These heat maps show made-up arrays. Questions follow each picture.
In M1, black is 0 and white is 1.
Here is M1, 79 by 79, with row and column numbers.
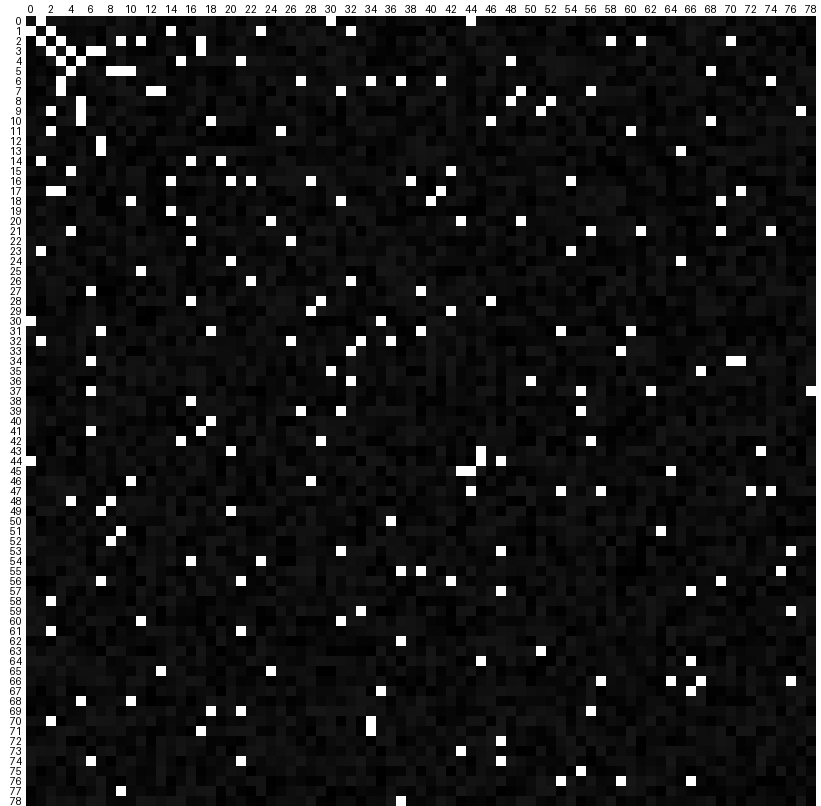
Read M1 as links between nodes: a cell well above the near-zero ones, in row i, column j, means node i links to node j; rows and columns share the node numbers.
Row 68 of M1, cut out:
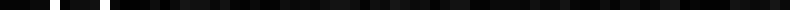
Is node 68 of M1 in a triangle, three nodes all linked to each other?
yes
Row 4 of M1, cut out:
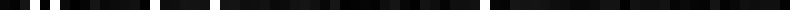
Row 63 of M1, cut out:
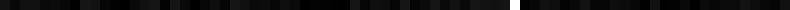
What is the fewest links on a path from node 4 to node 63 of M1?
4
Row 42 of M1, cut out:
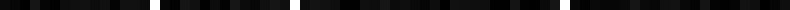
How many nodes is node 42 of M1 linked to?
3
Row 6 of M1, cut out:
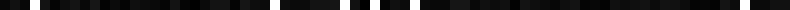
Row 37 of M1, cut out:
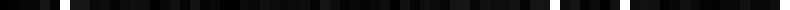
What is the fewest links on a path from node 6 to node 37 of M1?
1
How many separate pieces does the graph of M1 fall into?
1
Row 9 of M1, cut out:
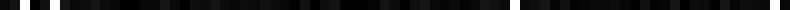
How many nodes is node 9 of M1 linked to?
4
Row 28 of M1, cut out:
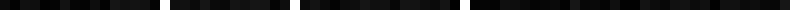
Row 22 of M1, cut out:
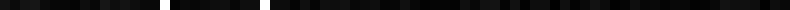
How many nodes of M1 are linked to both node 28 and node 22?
1
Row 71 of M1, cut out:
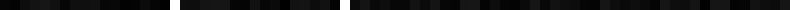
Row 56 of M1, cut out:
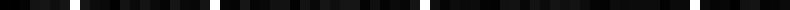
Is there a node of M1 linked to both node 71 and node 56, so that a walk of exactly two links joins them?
no
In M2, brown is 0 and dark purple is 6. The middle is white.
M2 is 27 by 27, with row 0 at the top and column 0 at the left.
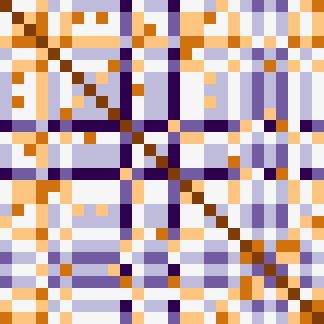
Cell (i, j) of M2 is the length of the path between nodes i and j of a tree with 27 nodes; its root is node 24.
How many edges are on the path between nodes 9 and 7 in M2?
4
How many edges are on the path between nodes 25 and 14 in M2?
6
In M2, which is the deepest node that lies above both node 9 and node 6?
3
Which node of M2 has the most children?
3
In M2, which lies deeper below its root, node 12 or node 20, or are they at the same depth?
node 12
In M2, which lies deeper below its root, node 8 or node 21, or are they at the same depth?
node 8
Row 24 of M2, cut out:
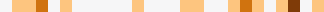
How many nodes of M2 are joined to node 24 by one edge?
2
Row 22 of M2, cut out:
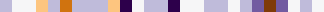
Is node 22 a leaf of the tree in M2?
yes
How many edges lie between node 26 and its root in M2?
2
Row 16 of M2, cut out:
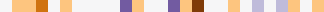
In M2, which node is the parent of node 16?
3
